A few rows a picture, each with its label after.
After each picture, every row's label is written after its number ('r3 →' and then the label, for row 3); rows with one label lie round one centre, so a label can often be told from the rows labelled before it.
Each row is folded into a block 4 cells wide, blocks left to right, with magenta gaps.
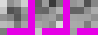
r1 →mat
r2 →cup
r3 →cup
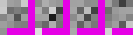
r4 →mat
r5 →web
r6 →web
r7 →cup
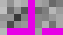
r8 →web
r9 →cup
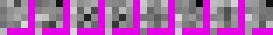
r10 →cup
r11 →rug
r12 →web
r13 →web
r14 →mat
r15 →rug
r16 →mat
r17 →rug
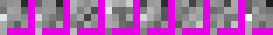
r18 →rug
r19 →rug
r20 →web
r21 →mat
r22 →rug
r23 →cup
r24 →cup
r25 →rug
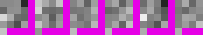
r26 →rug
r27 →mat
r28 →cup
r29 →cup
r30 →rug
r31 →cup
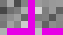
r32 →cup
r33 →web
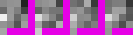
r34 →rug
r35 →rug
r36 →rug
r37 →rug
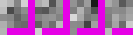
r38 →mat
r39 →cup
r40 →rug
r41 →cup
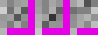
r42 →web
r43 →web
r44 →cup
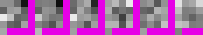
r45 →rug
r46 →rug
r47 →rug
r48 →mat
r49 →cup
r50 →mat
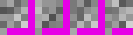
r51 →cup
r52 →web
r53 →cup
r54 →cup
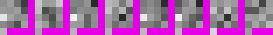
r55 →rug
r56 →mat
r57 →rug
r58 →web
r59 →rug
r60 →rug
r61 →web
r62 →cup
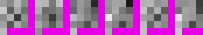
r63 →web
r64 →mat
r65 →rug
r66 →rug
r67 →web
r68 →rug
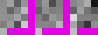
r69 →cup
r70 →cup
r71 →rug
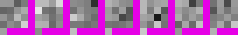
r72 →cup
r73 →mat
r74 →rug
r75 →web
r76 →web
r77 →cup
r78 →cup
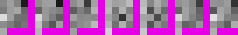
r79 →rug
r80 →rug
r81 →cup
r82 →web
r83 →web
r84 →rug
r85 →rug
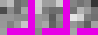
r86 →cup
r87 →mat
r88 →rug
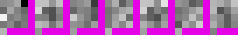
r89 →rug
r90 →mat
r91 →rug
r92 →cup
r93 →mat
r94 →cup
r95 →mat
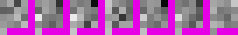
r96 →cup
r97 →rug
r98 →rug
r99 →web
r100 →rug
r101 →rug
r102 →mat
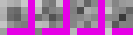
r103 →mat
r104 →mat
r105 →cup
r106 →web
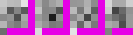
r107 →mat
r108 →web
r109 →web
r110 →mat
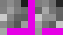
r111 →rug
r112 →rug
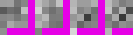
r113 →cup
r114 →mat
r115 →web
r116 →web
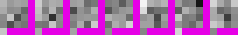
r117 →web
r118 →web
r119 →cup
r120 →cup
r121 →mat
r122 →rug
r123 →mat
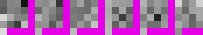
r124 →rug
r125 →rug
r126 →cup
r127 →web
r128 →web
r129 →mat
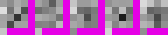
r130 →web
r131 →cup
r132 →mat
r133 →web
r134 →mat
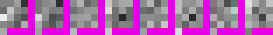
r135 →rug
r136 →rug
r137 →cup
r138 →web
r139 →cup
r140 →web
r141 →cup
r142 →mat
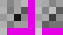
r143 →web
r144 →web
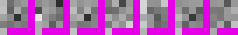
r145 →web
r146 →rug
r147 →web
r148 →cup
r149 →mat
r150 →web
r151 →cup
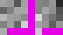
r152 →cup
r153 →rug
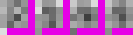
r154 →web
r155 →mat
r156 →mat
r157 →mat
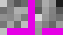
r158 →cup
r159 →rug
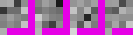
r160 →cup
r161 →rug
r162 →web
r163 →cup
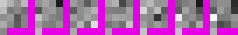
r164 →mat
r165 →rug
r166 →cup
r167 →cup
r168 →web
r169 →rug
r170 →rug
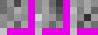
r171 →cup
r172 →rug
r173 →web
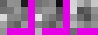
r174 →rug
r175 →rug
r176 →mat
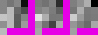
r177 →rug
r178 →rug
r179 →rug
